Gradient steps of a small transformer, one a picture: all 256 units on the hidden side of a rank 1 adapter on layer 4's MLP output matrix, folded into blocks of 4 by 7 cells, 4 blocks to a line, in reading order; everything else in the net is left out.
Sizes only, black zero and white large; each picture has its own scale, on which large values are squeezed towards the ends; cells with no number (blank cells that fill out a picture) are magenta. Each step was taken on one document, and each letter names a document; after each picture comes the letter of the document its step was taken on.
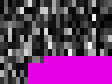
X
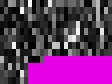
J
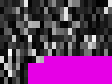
X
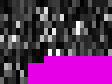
J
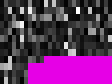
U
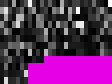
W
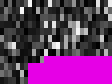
J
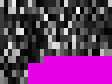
J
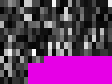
X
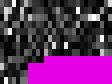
W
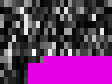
X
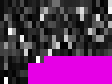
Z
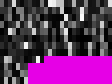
Z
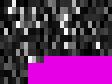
U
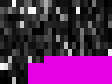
U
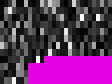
Z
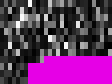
J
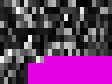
X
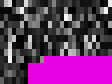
X
